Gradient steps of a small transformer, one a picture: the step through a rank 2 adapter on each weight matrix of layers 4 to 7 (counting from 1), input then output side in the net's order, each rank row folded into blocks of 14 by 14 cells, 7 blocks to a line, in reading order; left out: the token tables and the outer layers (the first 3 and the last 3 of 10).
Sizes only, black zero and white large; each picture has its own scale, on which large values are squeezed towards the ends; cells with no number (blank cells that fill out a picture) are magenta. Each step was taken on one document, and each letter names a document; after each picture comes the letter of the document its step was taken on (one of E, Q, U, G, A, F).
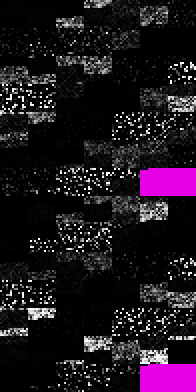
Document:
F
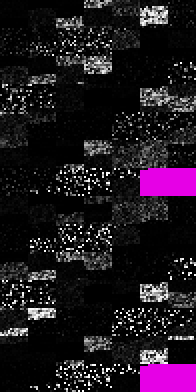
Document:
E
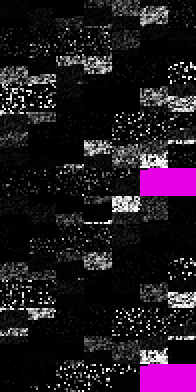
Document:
E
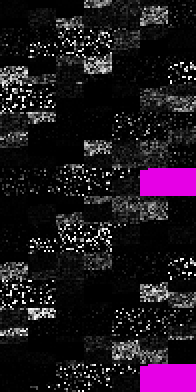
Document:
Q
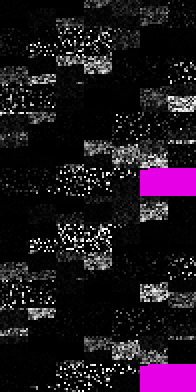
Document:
Q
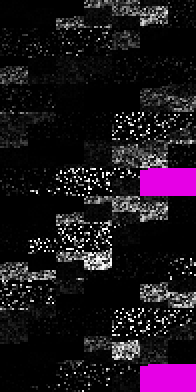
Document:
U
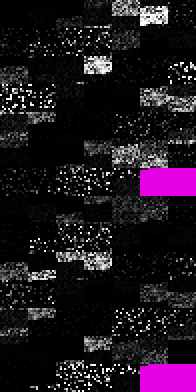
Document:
F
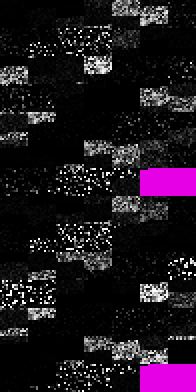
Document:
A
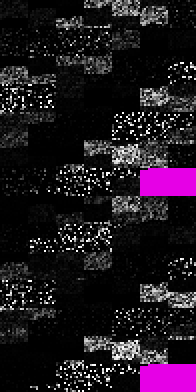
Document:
Q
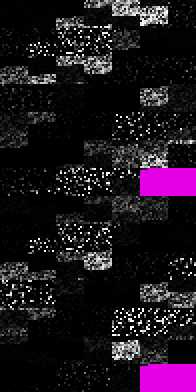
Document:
U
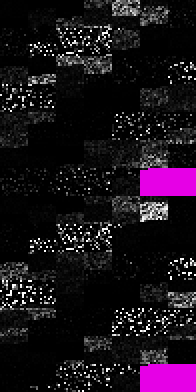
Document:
A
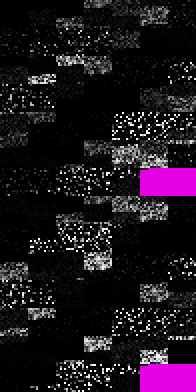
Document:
F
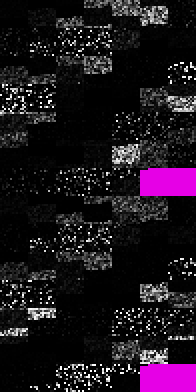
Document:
E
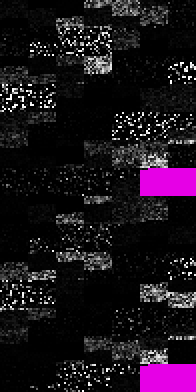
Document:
F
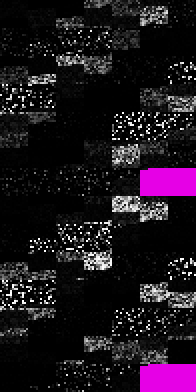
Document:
A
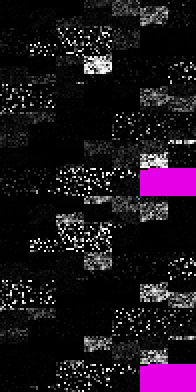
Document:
Q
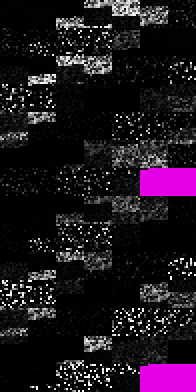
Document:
U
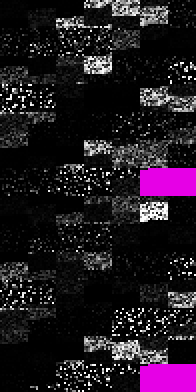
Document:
U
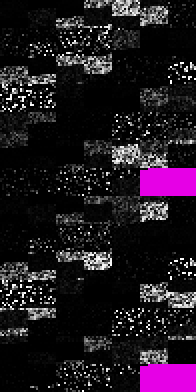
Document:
U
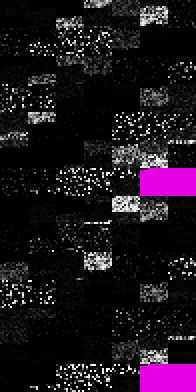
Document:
F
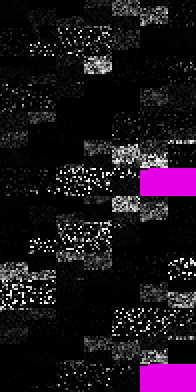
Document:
Q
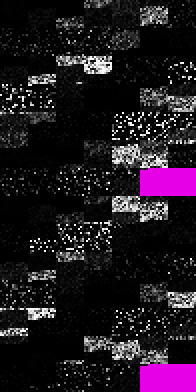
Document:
A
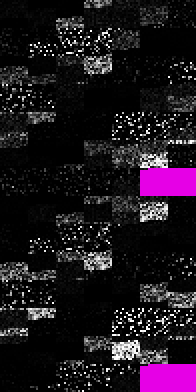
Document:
A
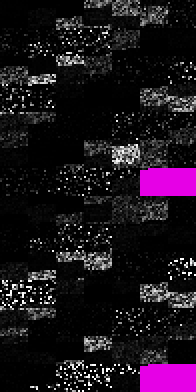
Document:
U
